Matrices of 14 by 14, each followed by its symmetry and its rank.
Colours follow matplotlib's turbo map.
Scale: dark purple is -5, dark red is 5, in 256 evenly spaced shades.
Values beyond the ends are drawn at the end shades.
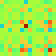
symmetric, rank two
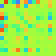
antisymmetric, rank two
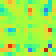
antisymmetric, rank two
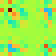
symmetric, rank two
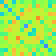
symmetric, full rank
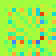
antisymmetric, rank two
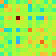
symmetric, rank three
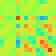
symmetric, rank two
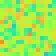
neither, full rank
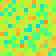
symmetric, full rank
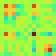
symmetric, rank three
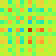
symmetric, rank two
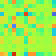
antisymmetric, rank two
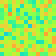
neither, full rank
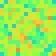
symmetric, full rank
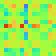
antisymmetric, rank two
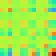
symmetric, rank two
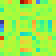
antisymmetric, rank two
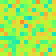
neither, full rank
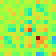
symmetric, rank three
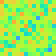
symmetric, full rank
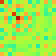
symmetric, rank three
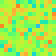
neither, full rank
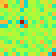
symmetric, rank three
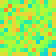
symmetric, full rank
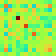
symmetric, rank three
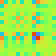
symmetric, rank two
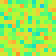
neither, full rank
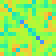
symmetric, full rank
